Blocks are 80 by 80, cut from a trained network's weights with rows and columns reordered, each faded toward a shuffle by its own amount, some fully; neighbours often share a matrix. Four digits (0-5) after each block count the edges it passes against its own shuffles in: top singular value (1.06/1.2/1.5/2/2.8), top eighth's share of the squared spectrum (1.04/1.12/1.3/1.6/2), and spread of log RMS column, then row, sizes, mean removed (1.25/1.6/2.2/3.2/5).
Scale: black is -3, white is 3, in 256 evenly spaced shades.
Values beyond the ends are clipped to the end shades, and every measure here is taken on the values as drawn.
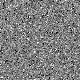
0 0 0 0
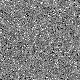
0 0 0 0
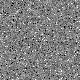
0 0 0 0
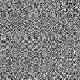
4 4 2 2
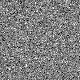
1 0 0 0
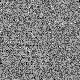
1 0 0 0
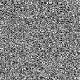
3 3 1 2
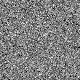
1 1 0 0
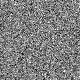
0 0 0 0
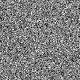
2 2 0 1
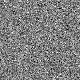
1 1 0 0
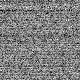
3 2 0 1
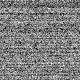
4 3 1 1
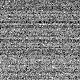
4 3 1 1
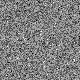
0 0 0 0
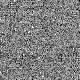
1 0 0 0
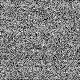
1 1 0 0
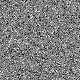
1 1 0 0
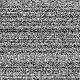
4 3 1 2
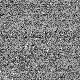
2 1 0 0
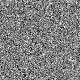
1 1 0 0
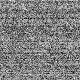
3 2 0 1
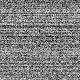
4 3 1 2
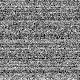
4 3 0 2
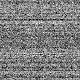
4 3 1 2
